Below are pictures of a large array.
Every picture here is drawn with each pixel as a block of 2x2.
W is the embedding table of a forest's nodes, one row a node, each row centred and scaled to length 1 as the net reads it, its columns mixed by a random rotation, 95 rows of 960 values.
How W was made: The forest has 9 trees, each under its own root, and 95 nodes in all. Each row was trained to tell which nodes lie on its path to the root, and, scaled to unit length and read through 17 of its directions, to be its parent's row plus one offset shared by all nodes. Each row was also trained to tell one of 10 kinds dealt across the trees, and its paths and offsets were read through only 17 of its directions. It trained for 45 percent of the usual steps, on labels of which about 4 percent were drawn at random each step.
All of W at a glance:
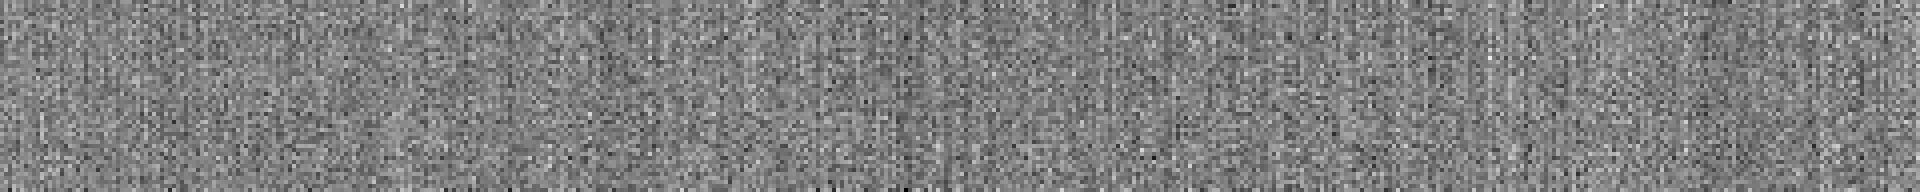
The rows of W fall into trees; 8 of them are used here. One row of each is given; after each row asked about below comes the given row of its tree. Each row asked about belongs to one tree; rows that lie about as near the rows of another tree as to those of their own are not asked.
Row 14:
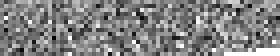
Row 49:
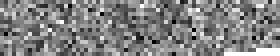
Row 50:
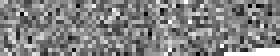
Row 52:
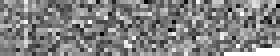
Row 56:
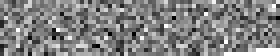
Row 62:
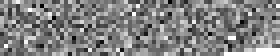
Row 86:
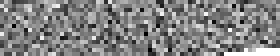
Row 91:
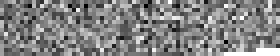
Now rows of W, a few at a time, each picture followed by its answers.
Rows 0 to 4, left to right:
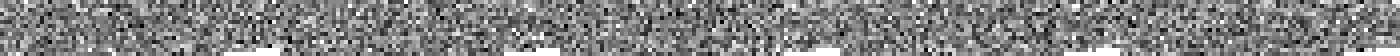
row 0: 14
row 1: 52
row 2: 14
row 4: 49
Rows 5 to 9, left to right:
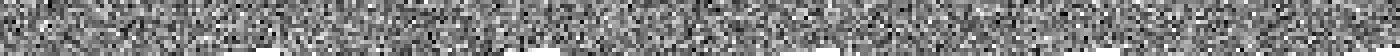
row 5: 91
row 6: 49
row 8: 86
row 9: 52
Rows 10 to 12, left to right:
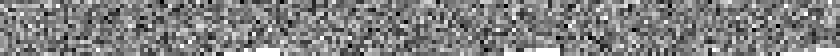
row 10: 14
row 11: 49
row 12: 56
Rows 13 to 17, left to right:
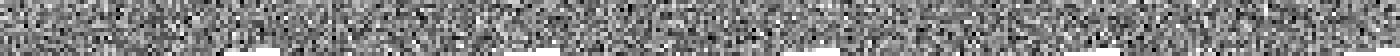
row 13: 14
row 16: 52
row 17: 14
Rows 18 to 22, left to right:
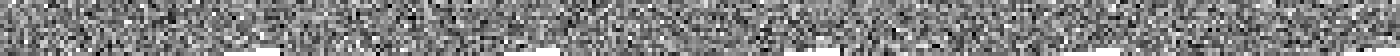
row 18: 52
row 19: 56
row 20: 49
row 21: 56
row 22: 49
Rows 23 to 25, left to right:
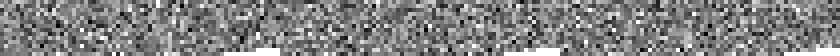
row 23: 50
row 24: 49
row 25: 52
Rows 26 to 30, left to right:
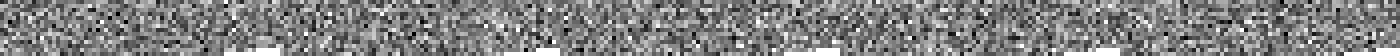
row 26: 49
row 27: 91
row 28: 14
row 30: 52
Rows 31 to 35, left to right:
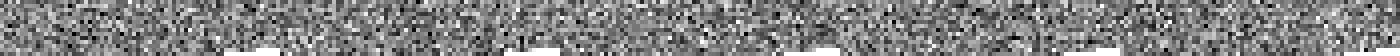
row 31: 49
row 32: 49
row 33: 56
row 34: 14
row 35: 91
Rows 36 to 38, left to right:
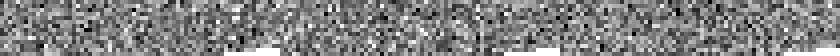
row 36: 49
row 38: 14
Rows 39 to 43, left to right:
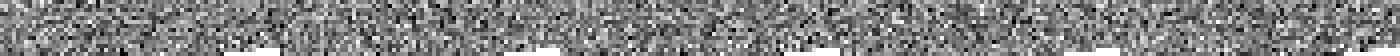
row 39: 52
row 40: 56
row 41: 52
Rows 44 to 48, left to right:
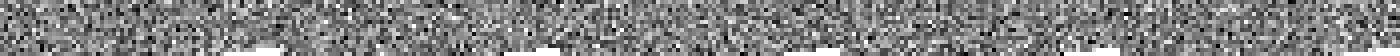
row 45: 91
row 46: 50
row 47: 52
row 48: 62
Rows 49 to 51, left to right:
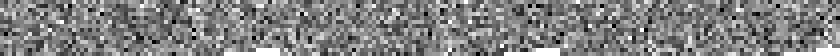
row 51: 14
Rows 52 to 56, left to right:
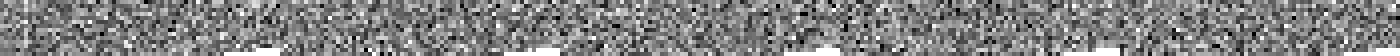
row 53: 14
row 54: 49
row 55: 14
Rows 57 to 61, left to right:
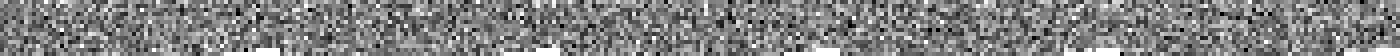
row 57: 50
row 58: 56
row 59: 86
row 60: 49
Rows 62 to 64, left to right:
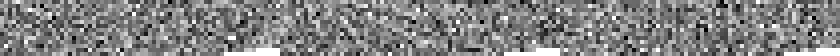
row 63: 86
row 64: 49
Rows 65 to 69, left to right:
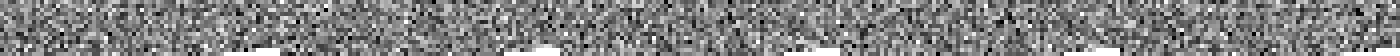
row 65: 50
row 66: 62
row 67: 86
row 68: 86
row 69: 50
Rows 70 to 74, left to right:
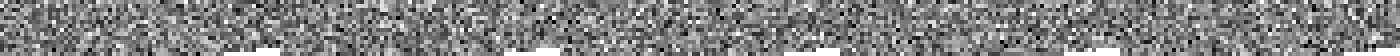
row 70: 50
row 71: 49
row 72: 52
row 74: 50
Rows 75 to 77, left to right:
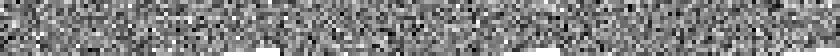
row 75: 50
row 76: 56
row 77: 14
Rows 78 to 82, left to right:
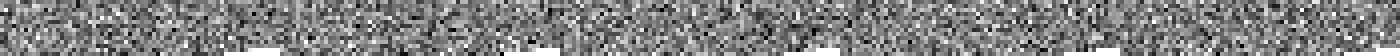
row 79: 52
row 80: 56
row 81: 50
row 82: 52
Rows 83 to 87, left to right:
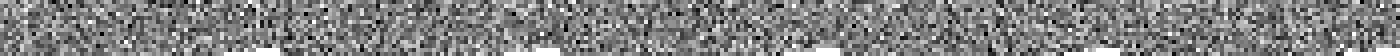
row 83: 62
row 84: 52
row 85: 14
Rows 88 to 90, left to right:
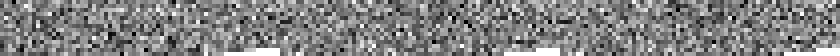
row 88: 86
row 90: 14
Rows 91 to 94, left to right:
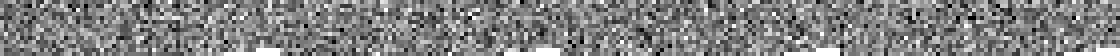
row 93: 52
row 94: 56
